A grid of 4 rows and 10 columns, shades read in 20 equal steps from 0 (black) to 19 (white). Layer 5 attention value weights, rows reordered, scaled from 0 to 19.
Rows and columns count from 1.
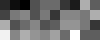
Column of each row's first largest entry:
9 10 1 8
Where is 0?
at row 1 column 3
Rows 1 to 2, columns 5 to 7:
8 8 4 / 9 4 10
